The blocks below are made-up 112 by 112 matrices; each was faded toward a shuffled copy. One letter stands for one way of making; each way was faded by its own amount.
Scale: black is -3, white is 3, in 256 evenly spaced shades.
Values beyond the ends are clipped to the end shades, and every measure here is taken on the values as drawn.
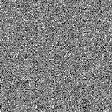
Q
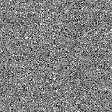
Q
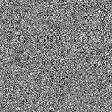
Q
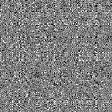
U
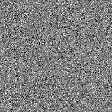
Q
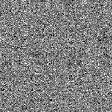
Q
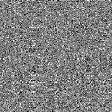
Q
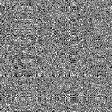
U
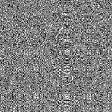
U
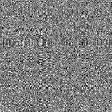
U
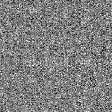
Q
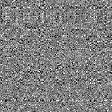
U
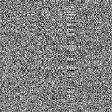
U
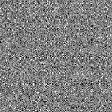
U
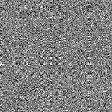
U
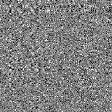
Q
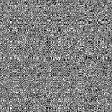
U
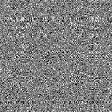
U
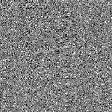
Q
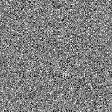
Q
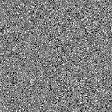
Q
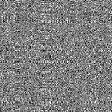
U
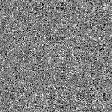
Q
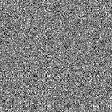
Q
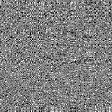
U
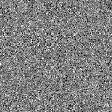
Q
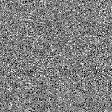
Q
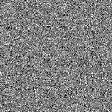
Q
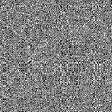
U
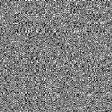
U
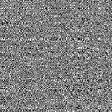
U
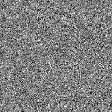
Q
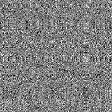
U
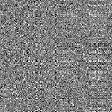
U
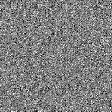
Q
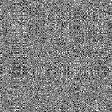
U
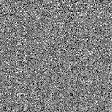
Q
